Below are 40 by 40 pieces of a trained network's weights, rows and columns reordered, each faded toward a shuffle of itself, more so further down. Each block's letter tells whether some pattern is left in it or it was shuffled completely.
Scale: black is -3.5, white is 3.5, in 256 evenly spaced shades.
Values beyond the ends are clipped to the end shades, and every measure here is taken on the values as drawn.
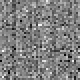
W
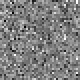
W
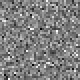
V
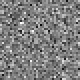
W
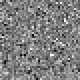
V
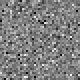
V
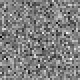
W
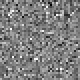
W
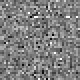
W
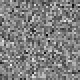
W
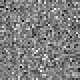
V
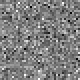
W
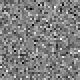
V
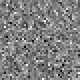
V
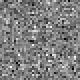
W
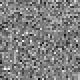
V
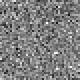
V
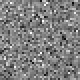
V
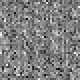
W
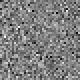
W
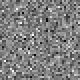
V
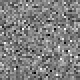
V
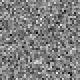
V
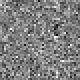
W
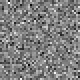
V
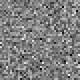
V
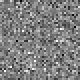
W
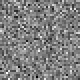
W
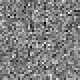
W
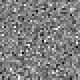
V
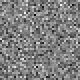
W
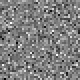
V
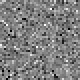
V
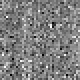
W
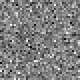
V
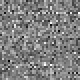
W
